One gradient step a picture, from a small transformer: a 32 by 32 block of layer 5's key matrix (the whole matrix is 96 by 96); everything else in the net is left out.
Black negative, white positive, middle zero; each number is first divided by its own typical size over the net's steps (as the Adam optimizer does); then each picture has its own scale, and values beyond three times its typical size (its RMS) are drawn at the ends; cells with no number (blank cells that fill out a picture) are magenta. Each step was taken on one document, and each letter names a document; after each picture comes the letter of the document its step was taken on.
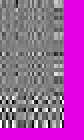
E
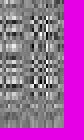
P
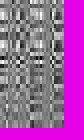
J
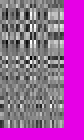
J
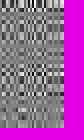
E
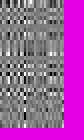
E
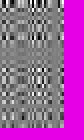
E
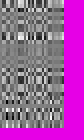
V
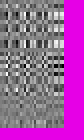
J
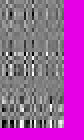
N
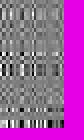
N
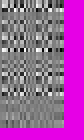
V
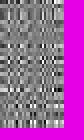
J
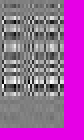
P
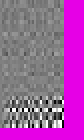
E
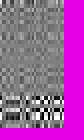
V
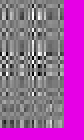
N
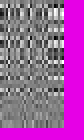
J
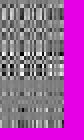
N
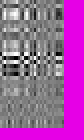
N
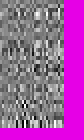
J
